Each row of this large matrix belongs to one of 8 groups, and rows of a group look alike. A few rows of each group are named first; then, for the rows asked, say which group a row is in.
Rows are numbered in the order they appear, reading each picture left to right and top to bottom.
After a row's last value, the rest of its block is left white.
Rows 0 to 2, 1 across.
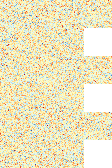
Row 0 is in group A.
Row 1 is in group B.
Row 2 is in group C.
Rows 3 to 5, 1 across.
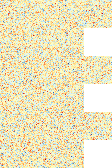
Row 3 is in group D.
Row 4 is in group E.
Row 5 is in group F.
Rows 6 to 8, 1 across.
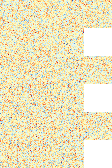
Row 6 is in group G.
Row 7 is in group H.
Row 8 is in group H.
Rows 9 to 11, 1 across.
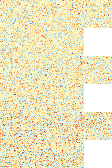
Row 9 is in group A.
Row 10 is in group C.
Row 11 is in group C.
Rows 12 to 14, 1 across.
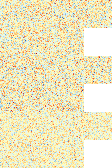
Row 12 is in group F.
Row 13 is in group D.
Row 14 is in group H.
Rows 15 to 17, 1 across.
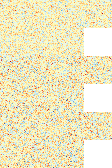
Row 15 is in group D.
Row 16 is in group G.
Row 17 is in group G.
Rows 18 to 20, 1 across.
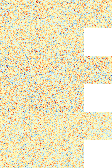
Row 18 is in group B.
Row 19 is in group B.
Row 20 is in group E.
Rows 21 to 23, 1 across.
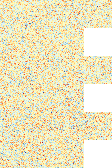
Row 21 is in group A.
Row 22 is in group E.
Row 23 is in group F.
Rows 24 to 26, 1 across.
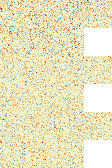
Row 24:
H
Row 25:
A
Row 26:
F
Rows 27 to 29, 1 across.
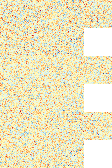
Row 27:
G
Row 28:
C
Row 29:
G
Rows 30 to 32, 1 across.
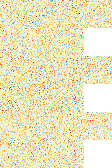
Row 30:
A
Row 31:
H
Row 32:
H
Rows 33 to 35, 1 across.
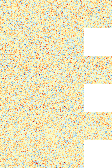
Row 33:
C
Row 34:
B
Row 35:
B
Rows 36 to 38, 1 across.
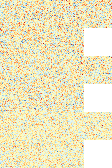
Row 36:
F
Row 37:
C
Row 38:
D
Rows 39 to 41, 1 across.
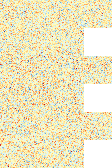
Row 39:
D
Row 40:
H
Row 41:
G
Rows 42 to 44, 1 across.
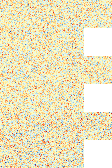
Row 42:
H
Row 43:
G
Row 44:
C
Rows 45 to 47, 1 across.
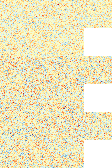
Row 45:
A
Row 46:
D
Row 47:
A
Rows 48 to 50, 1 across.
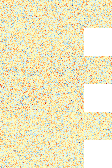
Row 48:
A
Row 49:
F
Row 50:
C
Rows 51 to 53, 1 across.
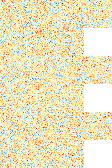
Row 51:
E
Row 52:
A
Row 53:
A
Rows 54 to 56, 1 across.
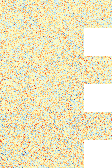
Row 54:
E
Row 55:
G
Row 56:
F
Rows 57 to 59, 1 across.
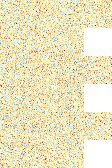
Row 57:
B
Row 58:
F
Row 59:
F
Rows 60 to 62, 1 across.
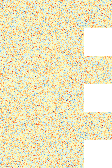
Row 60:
D
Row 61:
G
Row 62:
D
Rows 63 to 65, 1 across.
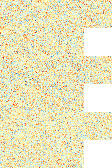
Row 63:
G
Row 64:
A
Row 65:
D
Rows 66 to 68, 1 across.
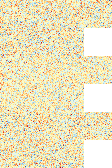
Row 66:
C
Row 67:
G
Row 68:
B
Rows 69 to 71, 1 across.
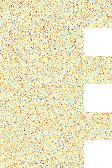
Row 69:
H
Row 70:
C
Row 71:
B
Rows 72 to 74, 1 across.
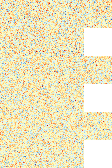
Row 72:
B
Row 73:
F
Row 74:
C
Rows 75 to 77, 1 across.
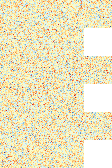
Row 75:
C
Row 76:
H
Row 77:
A
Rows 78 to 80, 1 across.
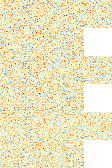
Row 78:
E
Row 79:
E
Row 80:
E
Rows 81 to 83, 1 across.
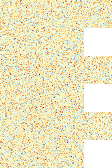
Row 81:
C
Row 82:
B
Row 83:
F
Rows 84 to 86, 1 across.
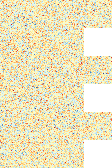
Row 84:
A
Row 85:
C
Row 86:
F
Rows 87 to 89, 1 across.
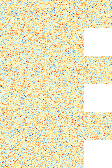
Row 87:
F
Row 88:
F
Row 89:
A
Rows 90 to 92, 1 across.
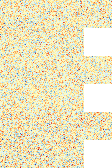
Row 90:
C
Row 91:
A
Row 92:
C
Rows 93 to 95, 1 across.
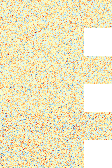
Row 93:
G
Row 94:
H
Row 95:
F
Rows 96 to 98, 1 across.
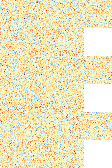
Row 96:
B
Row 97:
B
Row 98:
H
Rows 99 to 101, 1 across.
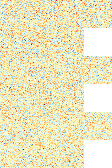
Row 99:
F
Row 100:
H
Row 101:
E
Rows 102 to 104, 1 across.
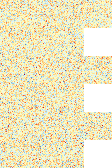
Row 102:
H
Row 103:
B
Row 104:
D
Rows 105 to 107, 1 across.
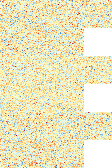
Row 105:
A
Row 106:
D
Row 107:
B
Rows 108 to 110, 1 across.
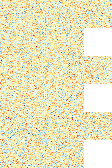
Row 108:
D
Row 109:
G
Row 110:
A
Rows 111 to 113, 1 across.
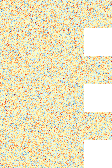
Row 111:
H
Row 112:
C
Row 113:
F
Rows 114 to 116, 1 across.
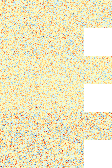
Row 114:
E
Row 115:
B
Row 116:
C
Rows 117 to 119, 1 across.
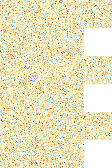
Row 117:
D
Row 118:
E
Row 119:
B
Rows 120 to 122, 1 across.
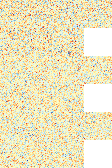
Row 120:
H
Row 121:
A
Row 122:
A
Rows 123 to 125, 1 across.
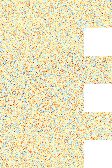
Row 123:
D
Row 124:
A
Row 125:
F
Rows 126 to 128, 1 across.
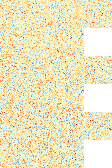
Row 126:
D
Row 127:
D
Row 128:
H
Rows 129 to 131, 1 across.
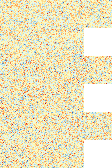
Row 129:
C
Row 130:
F
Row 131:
A
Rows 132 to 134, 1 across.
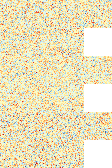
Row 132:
D
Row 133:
A
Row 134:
B
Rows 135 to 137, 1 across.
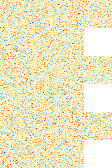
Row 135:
A
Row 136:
E
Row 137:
A
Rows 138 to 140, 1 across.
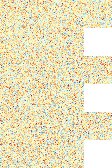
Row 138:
E
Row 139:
H
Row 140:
H
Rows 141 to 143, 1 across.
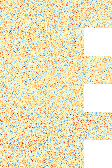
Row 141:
H
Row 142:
A
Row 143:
H
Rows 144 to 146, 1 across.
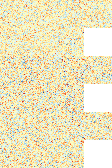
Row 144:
G
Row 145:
E
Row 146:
A
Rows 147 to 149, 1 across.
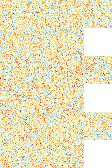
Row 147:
D
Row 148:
C
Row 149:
E
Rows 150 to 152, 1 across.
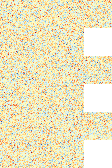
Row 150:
G
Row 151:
A
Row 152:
H
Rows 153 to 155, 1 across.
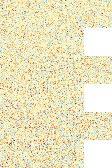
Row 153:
D
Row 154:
H
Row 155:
H
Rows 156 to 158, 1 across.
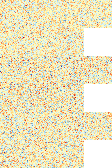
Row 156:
E
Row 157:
H
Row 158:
A
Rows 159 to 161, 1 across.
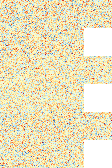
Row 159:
A
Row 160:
D
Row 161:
F
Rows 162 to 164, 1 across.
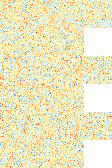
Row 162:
E
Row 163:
C
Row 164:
D
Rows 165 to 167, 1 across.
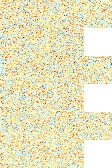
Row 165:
E
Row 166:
F
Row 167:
F
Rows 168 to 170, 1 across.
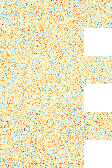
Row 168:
F
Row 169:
D
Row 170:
B
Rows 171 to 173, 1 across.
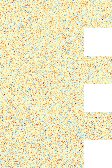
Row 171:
E
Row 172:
H
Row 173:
D
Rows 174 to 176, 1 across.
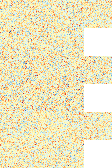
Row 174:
H
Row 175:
E
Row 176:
G
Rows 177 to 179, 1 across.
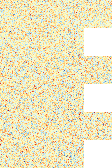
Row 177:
H
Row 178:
G
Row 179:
G
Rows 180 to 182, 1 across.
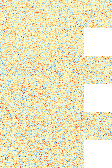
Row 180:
D
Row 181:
F
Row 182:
C
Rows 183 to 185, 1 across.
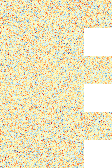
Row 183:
G
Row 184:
B
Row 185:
C
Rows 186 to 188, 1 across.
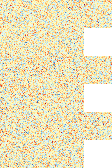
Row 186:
G
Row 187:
F
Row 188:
G
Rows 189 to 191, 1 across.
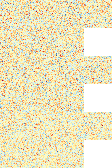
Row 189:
B
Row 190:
D
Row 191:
D
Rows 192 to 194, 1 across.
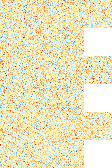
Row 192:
E
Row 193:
D
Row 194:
G
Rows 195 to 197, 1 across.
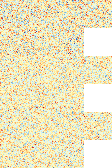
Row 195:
G
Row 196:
B
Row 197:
G
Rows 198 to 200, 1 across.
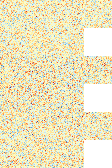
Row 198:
A
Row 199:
H
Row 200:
A
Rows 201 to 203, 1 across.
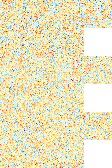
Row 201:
E
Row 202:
H
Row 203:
B
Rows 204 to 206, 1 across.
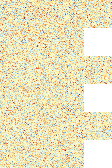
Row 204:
F
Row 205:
D
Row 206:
E
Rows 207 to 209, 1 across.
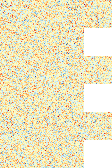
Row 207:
G
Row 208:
G
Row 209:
A
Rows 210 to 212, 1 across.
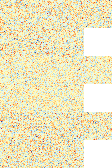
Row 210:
C
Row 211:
A
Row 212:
H
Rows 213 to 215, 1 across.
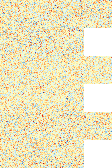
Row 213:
C
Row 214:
E
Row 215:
B
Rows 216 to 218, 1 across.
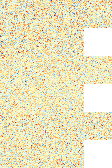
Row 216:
F
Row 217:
A
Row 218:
D
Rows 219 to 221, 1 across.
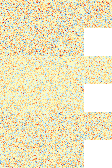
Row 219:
B
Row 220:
D
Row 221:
D
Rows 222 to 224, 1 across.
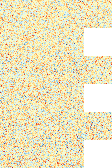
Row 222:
G
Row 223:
F
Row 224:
D
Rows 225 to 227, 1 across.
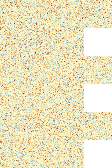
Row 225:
C
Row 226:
E
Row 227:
F
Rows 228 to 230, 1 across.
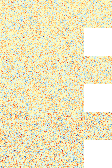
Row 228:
E
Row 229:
A
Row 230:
C
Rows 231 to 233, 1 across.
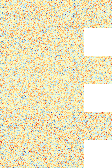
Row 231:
F
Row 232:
F
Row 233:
F
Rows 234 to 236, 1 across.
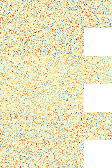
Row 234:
G
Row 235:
G
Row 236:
C
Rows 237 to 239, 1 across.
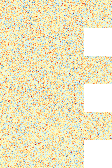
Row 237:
E
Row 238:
H
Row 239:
G
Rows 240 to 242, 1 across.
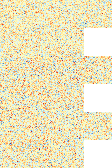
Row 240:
D
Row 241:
F
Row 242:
H
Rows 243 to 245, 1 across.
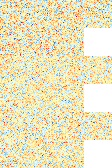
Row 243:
C
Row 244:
A
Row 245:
A
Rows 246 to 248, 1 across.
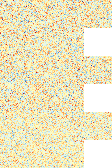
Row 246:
G
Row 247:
A
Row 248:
A
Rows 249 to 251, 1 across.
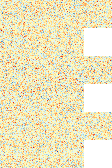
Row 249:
F
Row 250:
D
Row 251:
D
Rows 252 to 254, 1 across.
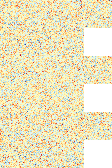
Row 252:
C
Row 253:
A
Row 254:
C
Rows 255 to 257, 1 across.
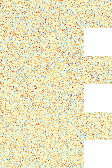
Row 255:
D
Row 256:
G
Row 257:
D
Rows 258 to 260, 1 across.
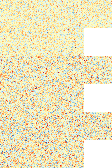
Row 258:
H
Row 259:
G
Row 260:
A
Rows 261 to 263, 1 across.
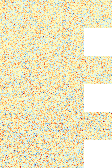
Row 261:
E
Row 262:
E
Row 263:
C
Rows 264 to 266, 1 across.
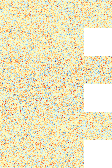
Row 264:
H
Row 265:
C
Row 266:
E
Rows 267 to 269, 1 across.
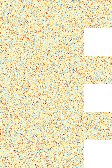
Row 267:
G
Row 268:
F
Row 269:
C
